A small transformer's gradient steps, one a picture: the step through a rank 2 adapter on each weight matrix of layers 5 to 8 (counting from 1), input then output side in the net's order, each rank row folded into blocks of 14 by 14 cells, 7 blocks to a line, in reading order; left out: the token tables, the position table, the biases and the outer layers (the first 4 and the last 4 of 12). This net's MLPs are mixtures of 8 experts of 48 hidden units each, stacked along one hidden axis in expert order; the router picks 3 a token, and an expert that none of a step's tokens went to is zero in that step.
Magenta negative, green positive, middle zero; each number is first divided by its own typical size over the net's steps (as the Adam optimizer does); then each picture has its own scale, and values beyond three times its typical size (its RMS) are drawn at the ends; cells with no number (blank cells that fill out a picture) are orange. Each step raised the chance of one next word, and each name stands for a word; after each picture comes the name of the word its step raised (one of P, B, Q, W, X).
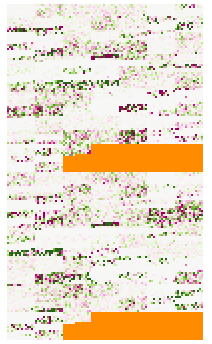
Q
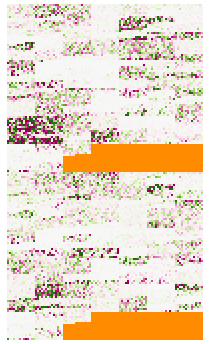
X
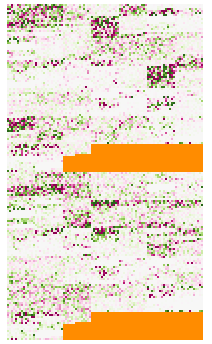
X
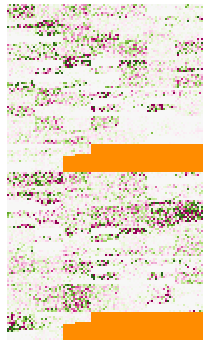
Q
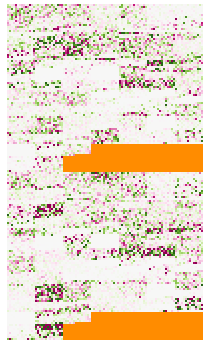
Q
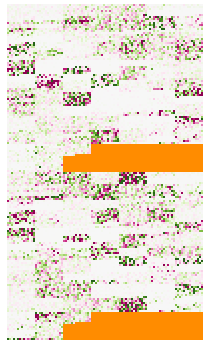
Q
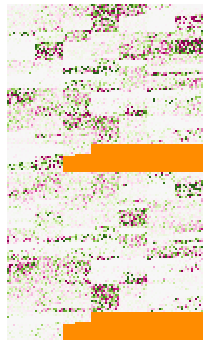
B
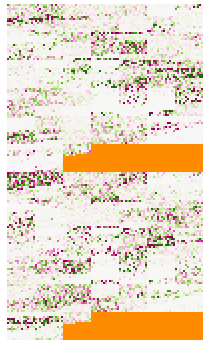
Q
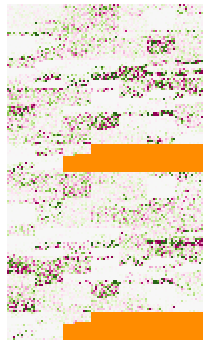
B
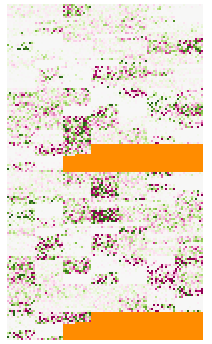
X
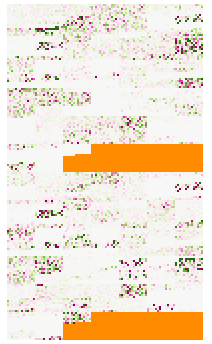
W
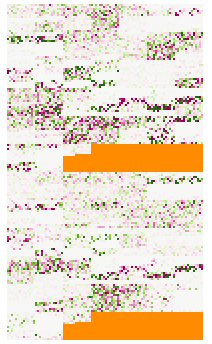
B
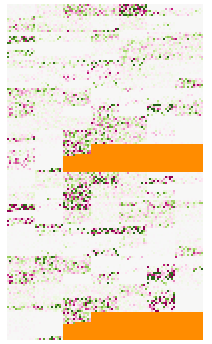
W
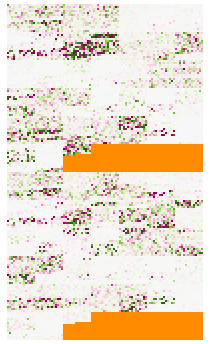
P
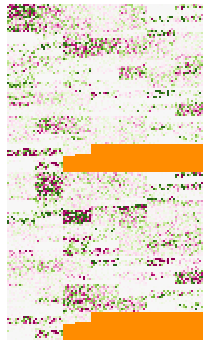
X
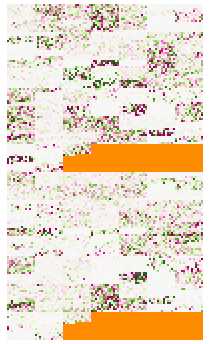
B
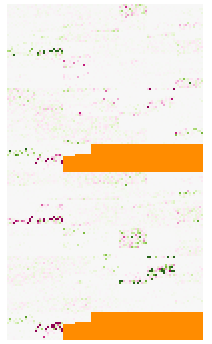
W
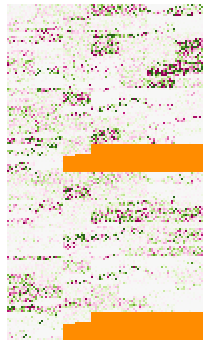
P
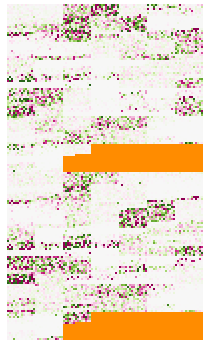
P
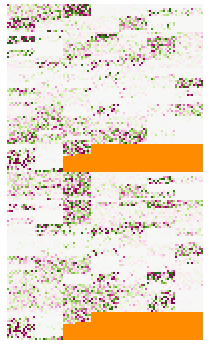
X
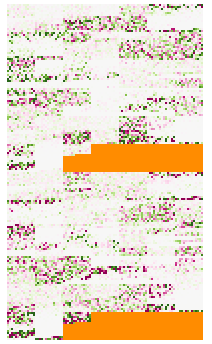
Q
